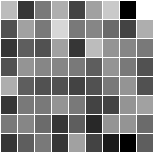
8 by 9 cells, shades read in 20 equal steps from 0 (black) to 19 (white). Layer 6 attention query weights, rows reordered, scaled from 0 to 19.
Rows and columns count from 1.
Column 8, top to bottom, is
0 5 10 9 11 11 11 0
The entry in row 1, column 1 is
14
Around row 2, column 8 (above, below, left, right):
0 10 8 13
